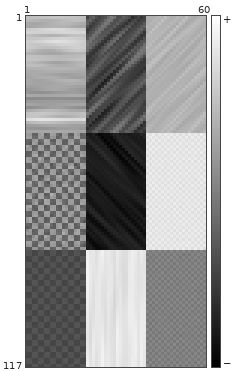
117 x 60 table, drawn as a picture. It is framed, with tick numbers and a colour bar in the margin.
It is made of 3 by 3 panels. Panel 1,1: high, streaked across. Panel 1,2: low, slanting up to the right. Panel 1,3: high, slanting up to the right, faint in contrast. Panel 2,1: middling, checkered, strong in contrast. Panel 2,2: very low, slanting down to the right, faint in contrast. Panel 2,3: very high, checkered, faint in contrast. Panel 3,1: low, checkered, faint in contrast. Panel 3,2: very high, streaked downward, faint in contrast. Panel 3,3: middling, checkered, faint in contrast.
